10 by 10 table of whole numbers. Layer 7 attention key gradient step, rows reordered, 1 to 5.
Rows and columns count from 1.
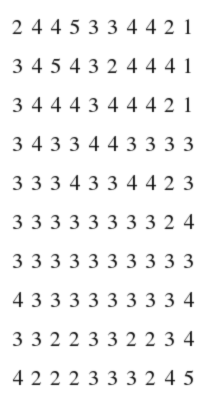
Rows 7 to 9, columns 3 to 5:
3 3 3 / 3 3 3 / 2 2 3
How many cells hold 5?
3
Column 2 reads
4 4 4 4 3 3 3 3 3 2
